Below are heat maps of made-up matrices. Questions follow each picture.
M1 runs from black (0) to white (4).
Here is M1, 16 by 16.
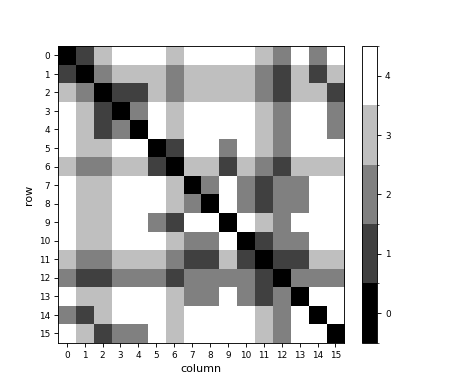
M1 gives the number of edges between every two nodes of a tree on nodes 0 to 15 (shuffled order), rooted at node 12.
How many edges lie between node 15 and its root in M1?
2
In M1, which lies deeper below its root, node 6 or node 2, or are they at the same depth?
the same depth
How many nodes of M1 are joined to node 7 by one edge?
1
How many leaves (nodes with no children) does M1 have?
11
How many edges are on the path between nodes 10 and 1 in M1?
3
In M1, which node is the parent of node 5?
6
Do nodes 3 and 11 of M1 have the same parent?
no
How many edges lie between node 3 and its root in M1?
2
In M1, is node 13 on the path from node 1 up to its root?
no
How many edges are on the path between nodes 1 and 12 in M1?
1
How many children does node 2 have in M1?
3
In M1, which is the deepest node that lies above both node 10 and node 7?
11
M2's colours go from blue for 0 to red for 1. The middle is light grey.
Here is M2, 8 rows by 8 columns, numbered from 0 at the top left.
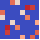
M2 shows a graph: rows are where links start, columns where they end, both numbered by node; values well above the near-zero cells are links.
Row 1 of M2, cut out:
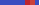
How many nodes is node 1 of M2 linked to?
2
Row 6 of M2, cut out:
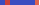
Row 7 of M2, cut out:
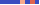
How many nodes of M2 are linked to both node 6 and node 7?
0
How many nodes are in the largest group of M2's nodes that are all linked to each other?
2
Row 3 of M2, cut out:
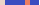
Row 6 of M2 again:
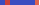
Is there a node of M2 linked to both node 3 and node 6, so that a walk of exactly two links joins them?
no
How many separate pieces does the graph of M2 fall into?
1
